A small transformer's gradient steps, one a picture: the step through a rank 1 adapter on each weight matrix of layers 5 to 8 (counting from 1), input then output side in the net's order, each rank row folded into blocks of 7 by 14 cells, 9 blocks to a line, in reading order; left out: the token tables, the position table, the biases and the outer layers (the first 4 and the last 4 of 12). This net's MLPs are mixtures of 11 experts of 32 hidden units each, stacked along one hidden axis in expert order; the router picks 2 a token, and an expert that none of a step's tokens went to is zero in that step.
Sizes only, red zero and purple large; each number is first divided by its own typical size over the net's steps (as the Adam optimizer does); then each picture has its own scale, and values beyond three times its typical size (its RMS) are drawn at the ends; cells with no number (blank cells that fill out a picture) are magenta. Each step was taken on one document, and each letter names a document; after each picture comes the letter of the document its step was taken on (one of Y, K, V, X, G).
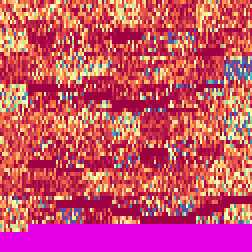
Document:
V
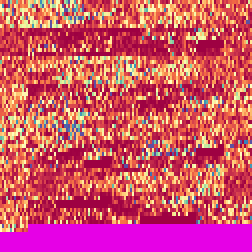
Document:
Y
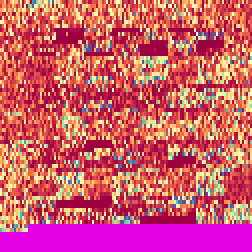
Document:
V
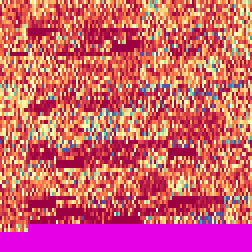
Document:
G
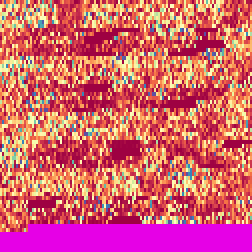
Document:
G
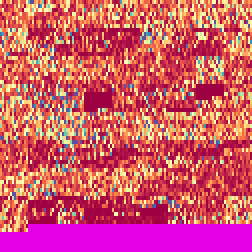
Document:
Y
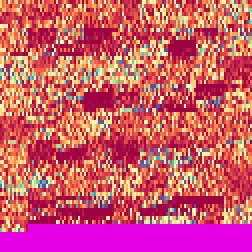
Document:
G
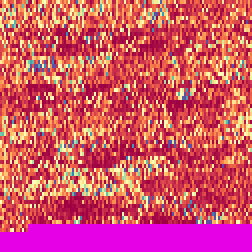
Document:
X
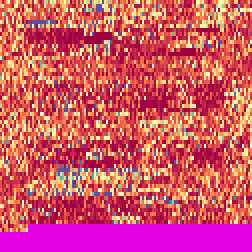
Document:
X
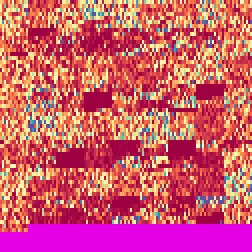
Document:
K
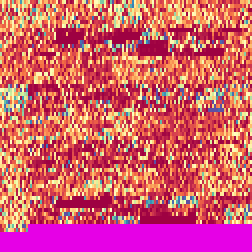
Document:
V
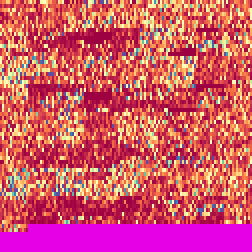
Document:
X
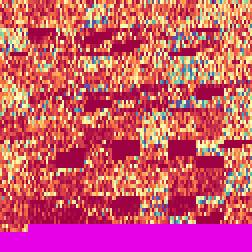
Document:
K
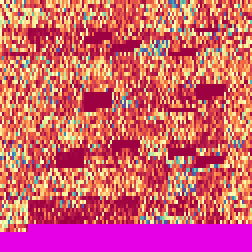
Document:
K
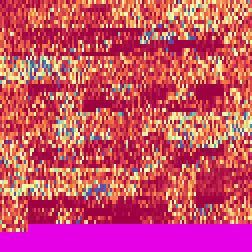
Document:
Y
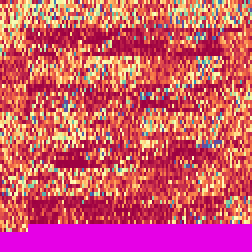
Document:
Y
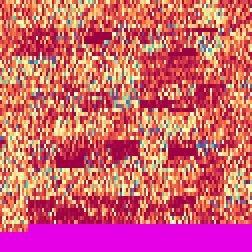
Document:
K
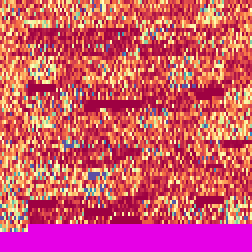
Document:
X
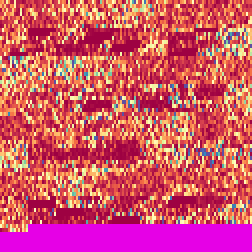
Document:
G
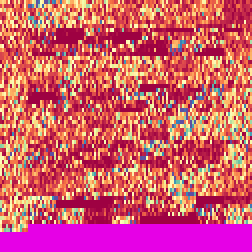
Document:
V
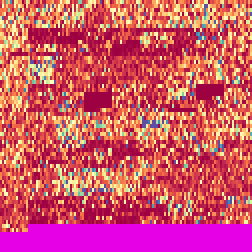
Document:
Y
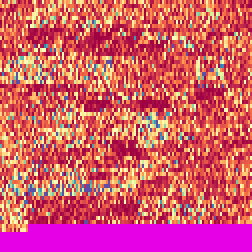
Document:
X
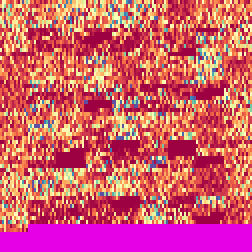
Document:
K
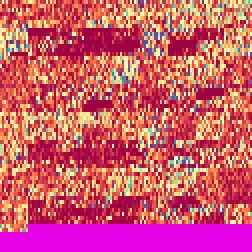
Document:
G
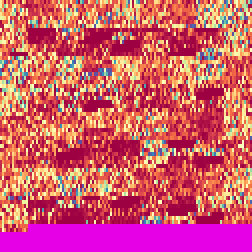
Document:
K
